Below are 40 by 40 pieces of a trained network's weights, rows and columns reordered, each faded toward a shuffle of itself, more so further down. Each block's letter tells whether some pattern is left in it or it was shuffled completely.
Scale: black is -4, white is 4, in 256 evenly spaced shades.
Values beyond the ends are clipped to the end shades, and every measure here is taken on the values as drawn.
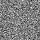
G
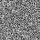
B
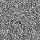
B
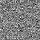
B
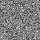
G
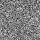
G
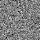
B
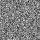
B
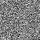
G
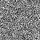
G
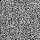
B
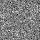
G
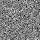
G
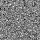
B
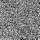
B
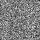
G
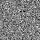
G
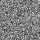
G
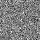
G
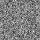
B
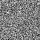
G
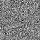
B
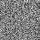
B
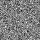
G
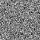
B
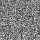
B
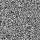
G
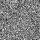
B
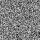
G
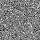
G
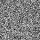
G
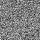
G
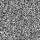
G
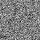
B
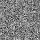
G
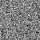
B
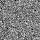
G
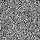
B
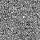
B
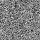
G
